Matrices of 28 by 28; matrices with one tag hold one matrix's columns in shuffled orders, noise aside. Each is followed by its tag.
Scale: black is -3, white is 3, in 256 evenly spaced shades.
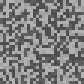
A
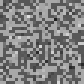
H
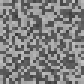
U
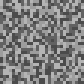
A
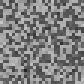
A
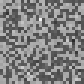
U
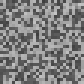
U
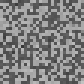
H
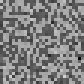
A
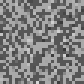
A
